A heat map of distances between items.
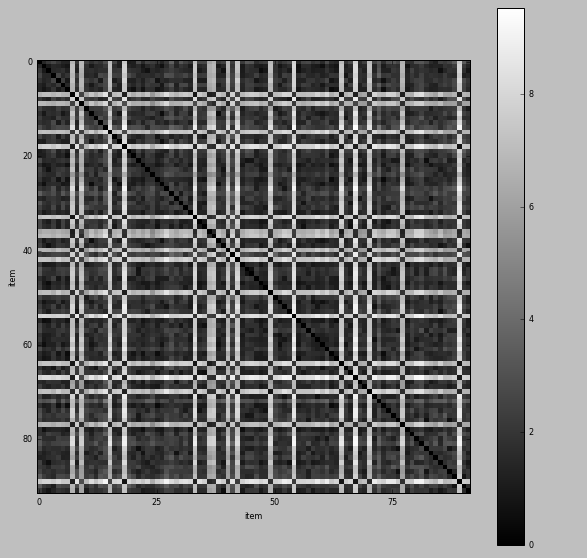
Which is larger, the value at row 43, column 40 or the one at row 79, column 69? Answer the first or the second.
the first
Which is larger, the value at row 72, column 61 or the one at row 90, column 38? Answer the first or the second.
the first
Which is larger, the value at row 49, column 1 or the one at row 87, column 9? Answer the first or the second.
the first
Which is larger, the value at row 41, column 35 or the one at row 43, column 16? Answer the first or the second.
the first
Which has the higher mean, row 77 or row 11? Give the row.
77
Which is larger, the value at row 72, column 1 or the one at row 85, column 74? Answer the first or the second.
the first
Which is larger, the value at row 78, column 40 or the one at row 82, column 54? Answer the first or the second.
the second
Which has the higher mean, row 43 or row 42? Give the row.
42
